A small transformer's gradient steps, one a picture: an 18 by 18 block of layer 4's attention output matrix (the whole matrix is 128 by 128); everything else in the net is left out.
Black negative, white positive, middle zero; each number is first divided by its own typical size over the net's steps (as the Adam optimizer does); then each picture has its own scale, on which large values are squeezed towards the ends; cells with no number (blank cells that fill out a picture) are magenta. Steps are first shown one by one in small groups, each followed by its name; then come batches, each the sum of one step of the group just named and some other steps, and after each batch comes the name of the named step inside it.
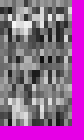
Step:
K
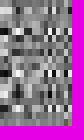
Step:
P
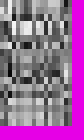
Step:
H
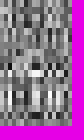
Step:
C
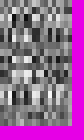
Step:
C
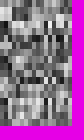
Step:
H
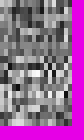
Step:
C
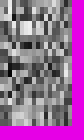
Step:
H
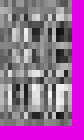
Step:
C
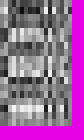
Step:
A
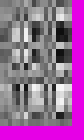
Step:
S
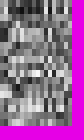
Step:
A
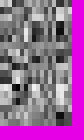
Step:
S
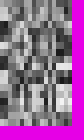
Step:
S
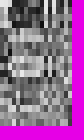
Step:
A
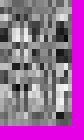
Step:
S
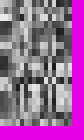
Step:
S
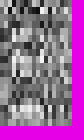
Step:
A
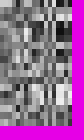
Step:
S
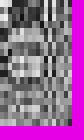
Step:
A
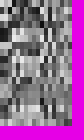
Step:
A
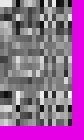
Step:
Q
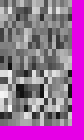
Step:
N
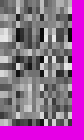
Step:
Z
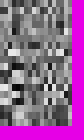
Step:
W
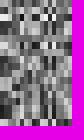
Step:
W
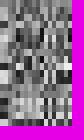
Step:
Z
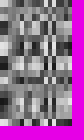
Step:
Q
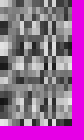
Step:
Q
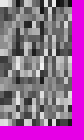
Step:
Q
